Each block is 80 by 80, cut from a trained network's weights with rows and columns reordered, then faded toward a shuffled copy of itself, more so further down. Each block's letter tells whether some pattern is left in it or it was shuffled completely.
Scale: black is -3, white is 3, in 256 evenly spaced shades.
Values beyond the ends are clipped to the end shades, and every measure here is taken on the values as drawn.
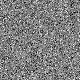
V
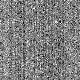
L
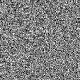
L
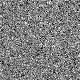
V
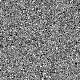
V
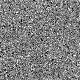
V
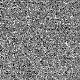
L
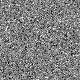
V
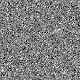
L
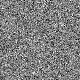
V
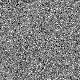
V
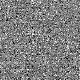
L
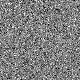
V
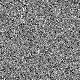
V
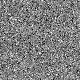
V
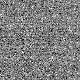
L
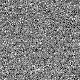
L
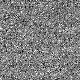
L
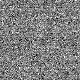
L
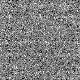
L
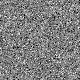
V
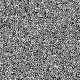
V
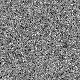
V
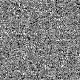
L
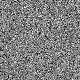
V
